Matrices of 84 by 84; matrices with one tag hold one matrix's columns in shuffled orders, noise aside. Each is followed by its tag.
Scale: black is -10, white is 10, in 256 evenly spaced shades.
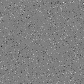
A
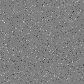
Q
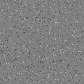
Q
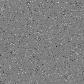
A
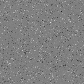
Q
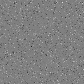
A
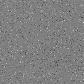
Q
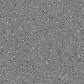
Q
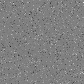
A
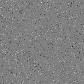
A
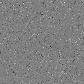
A
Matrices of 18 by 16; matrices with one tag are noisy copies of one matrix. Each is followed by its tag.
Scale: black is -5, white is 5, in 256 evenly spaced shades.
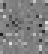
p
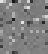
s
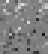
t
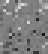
t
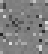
p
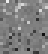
t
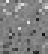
t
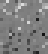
t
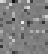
s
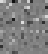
s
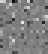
s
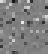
s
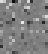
s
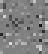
p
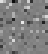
s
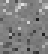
t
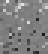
t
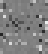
p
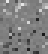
t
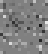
p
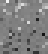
t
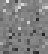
t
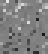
t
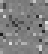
p
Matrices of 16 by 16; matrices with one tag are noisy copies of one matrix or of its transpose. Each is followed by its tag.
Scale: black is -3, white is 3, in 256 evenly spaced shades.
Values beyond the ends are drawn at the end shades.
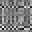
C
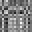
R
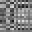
R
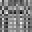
R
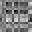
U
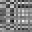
R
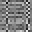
C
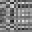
R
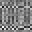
C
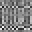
C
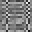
C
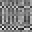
C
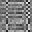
C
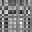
R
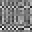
C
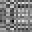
R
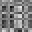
U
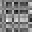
U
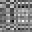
R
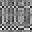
C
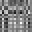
R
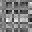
U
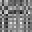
R
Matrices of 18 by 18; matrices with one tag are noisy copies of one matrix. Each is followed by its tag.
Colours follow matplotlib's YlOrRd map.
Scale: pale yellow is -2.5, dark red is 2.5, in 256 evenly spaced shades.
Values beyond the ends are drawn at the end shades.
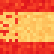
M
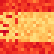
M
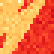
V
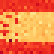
M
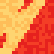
V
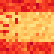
M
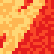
V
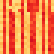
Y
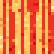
Y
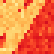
V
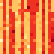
Y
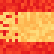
M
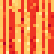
Y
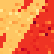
V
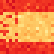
M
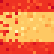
M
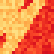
V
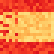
M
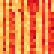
Y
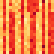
Y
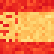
M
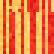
Y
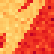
V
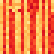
Y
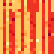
Y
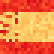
M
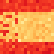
M
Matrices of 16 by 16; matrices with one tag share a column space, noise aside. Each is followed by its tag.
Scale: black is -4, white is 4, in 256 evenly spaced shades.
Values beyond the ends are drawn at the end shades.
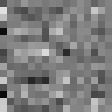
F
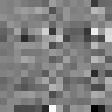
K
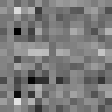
F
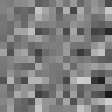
F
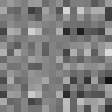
F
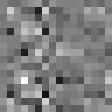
F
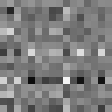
F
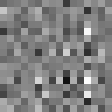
F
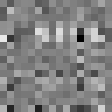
K
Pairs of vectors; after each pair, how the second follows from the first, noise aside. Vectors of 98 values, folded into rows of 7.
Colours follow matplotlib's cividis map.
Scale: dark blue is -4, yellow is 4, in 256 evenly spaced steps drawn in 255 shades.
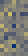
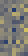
reversed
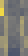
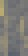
shrunk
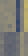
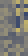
sign-scrambled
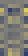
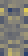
copied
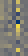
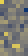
shuffled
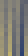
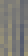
shrunk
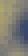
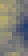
copied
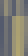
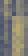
copied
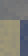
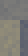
shrunk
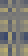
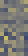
sign-scrambled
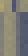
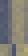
reversed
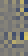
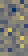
shuffled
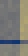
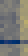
copied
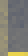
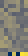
sign-scrambled
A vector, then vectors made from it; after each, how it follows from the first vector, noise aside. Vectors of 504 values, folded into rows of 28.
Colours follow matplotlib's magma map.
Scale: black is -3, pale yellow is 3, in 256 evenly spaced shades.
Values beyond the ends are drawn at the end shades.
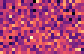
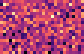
reversed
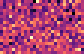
copied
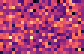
sign-scrambled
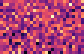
reversed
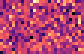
sign-scrambled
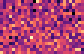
copied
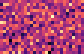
reversed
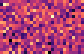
reversed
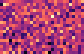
reversed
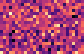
wrapped around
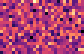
sign-scrambled
